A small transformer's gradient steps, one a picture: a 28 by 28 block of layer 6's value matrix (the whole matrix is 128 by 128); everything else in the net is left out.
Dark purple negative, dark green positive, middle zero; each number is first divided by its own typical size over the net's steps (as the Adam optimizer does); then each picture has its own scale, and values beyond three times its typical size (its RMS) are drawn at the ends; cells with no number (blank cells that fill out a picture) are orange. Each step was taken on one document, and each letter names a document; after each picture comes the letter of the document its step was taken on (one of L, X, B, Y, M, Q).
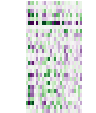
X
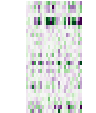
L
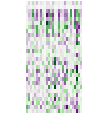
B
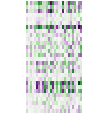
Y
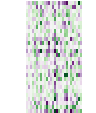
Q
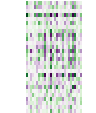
Y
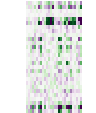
L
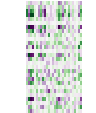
X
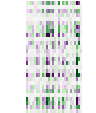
B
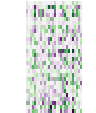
Q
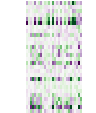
L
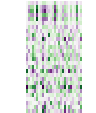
Q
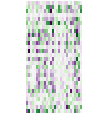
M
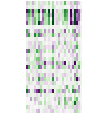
M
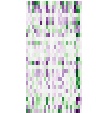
B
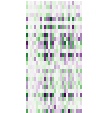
Y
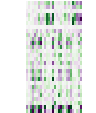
L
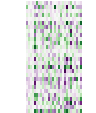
Q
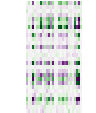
B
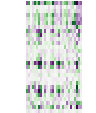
M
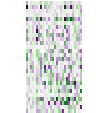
Y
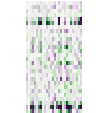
L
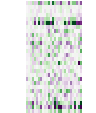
L
